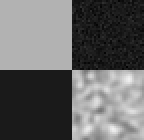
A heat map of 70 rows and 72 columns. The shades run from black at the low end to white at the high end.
The table splits into 2 rows of 2 panels. Panel 1,1: high, flat. Panel 1,2: very low, fine-grained, faint in contrast. Panel 2,1: very low, flat. Panel 2,2: high, blotchy.
